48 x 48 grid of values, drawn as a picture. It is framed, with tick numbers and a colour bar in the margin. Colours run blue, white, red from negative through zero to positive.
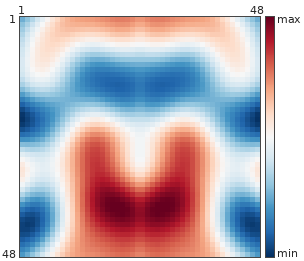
Odd rows or columns: none. Ninth with the highest average: bottom middle. Mirror symmetry: left to right. Lone odd cells: none. Average level on the scale: 50%.
